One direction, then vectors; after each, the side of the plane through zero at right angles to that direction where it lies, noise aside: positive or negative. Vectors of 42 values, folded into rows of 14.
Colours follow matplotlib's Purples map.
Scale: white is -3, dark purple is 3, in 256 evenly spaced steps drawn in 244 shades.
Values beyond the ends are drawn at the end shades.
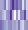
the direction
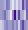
negative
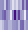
negative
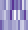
positive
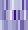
negative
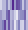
positive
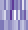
positive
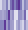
positive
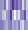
positive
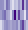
negative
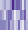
positive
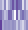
positive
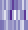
positive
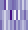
positive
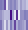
positive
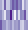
positive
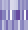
negative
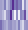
positive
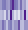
positive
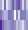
positive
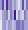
negative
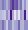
positive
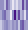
negative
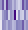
negative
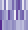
positive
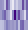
negative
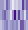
negative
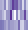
positive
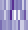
positive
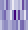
negative
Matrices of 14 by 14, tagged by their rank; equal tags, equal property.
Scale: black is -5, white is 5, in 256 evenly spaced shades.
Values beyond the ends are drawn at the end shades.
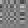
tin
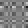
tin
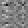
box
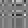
tin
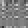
box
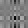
tin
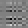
tin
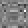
box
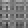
box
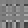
tin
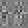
box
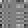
tin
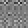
box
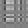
tin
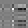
tin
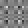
tin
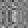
box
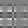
tin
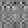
box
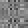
box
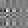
tin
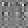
box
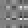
tin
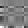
tin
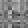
box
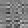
box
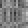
box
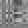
box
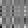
tin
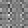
box
